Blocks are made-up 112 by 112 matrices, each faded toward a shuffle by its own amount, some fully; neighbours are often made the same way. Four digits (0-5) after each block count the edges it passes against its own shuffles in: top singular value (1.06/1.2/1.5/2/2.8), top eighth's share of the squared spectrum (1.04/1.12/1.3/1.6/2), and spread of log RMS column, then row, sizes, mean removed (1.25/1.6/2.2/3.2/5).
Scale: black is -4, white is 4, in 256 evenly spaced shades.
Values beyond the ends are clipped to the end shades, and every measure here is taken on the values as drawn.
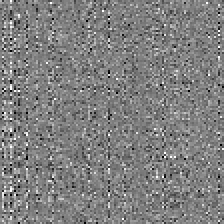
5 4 4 2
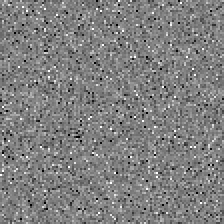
1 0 0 0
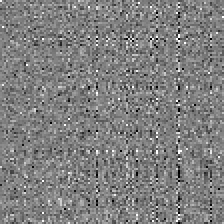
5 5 3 2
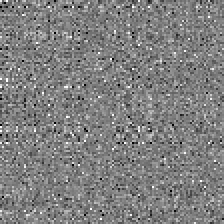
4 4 2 2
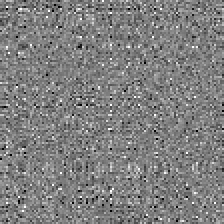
5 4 3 3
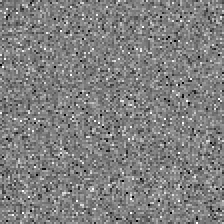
2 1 0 0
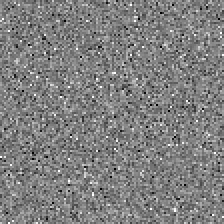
1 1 0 0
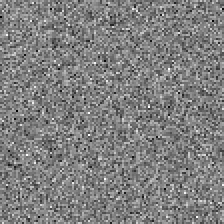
0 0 0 0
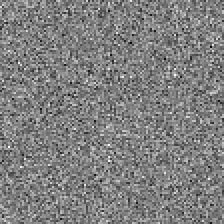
2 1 0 0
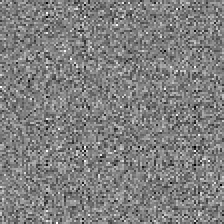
4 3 2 2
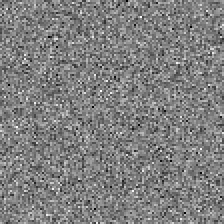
2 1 0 0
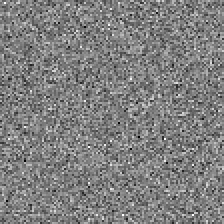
3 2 1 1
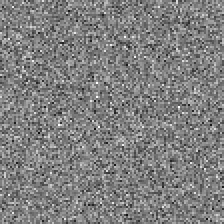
1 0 0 0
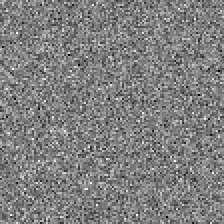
1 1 0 0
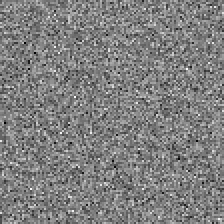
0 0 0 0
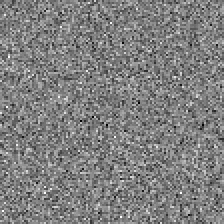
0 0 0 0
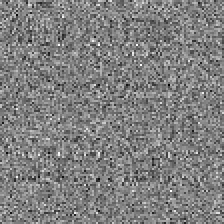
4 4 2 2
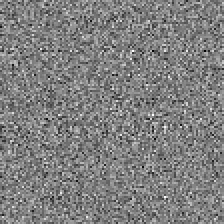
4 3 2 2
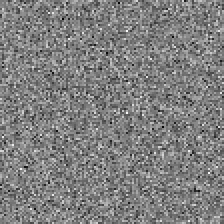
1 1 0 0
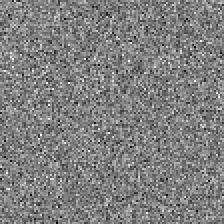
0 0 0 0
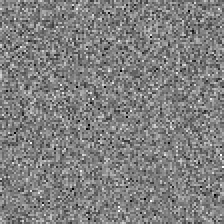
1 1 0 0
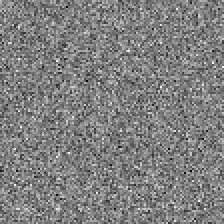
3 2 0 1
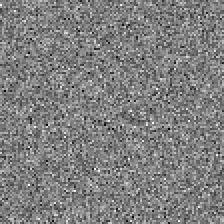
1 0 0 0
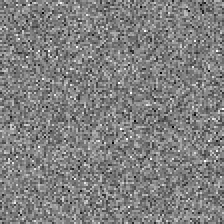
0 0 0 0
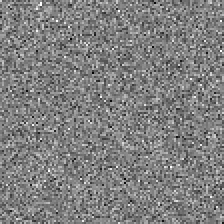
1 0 0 0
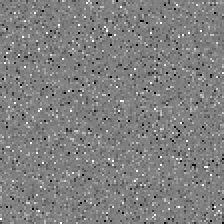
0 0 0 0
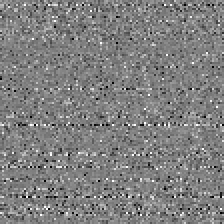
2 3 0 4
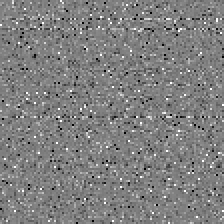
4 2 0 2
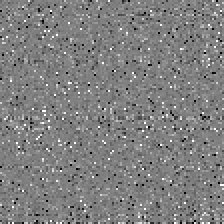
4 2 1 1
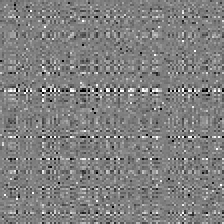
5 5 3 4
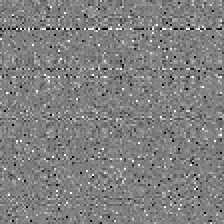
5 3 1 2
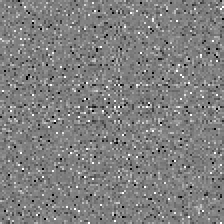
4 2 0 1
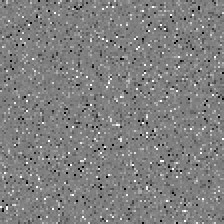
0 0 0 0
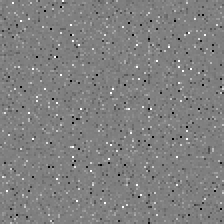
1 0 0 0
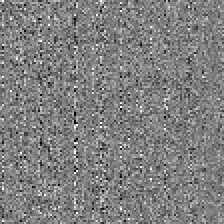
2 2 4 0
